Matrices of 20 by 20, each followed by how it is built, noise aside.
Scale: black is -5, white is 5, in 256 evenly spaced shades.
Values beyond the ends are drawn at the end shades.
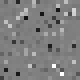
sparse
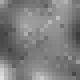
smooth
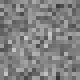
noise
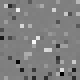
sparse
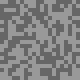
noise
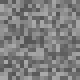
noise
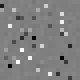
sparse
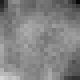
smooth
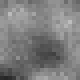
smooth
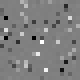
sparse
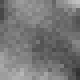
smooth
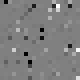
sparse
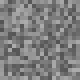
noise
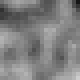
smooth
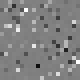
sparse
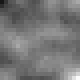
smooth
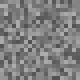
noise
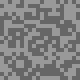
noise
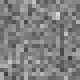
noise
